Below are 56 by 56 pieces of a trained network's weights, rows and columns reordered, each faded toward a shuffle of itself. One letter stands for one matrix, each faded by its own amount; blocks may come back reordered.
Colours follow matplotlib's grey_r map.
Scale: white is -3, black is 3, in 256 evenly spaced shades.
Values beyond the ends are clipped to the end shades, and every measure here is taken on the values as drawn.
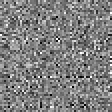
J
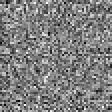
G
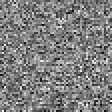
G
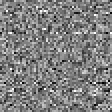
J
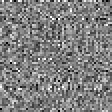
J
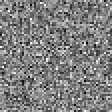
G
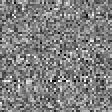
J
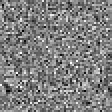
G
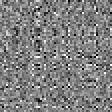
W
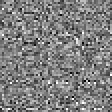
J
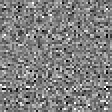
W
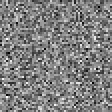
G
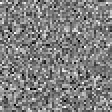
G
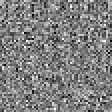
G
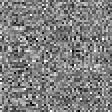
J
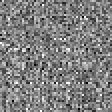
J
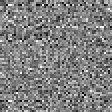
J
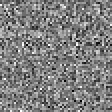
G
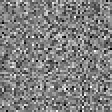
J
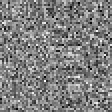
G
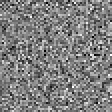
G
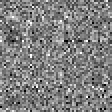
J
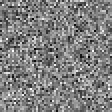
G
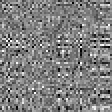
W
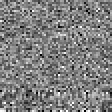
J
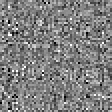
W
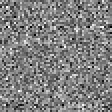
G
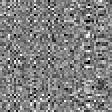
W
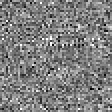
J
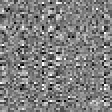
W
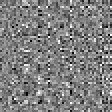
W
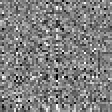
W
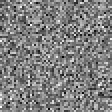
G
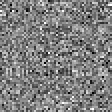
J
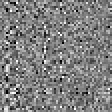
W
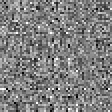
J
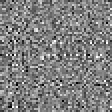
J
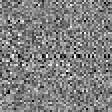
J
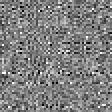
J
